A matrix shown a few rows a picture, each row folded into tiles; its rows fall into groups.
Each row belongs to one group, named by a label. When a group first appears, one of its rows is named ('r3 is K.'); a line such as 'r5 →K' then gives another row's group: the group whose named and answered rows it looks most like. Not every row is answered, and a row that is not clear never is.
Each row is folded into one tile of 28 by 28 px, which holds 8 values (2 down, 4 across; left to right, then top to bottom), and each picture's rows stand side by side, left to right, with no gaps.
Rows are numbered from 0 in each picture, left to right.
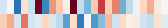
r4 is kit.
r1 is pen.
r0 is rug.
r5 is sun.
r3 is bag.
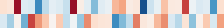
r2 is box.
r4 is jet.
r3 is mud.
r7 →rug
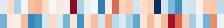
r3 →rug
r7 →sun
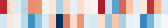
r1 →jet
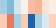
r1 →jet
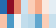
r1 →sun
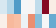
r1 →box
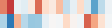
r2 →kit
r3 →mud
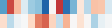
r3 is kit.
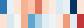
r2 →rug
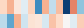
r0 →sun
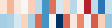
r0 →jet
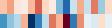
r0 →jet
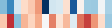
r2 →rug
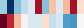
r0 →mud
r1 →pen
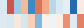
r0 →pen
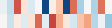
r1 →rug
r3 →box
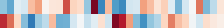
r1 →jet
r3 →pen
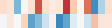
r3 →kit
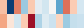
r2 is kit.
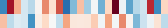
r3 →rug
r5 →pen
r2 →kit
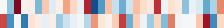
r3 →kit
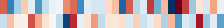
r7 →box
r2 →sun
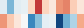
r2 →jet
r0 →mud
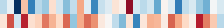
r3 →mud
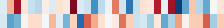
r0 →bag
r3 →mud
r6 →kit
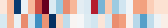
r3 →pen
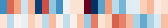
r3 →kit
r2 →bag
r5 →jet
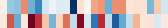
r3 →sun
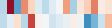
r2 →pen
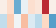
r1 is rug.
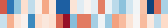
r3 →box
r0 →kit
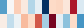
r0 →bag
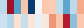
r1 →bag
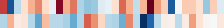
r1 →sun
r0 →kit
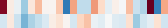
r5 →pen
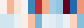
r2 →pen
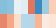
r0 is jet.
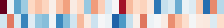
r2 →jet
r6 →mud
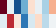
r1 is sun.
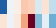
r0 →bag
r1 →box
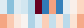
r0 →mud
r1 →pen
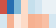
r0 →kit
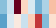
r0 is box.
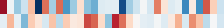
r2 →kit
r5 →box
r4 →mud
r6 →rug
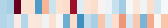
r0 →box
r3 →sun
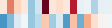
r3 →mud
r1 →box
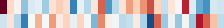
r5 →sun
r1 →rug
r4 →bag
